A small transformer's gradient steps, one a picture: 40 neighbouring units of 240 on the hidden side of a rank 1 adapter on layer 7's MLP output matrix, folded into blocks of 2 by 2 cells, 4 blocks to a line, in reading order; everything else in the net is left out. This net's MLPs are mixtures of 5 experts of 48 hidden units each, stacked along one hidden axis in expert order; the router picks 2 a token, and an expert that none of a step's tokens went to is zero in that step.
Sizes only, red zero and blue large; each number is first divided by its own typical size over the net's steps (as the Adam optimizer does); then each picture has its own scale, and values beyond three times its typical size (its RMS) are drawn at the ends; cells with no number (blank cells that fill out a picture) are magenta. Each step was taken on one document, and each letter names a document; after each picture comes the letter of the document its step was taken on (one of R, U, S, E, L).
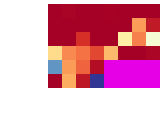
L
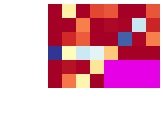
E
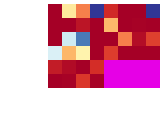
E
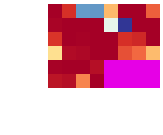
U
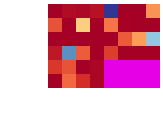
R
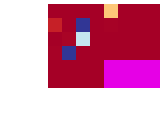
E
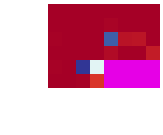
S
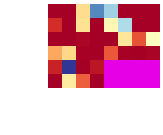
R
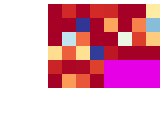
E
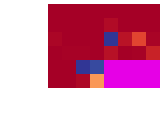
S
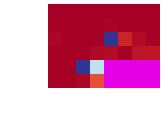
S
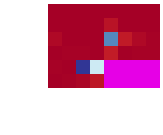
S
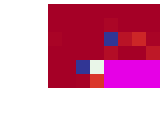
S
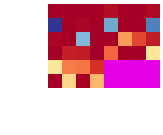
L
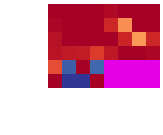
R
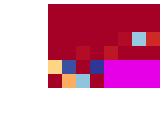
R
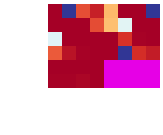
U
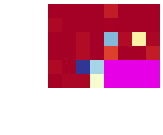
S
